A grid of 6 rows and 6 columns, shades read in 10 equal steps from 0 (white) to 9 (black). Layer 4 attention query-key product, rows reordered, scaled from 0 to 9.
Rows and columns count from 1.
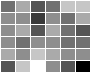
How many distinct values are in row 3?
4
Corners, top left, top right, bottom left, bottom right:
5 2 6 9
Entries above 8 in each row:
0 0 0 0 0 1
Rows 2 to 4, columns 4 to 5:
4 5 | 3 5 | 4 5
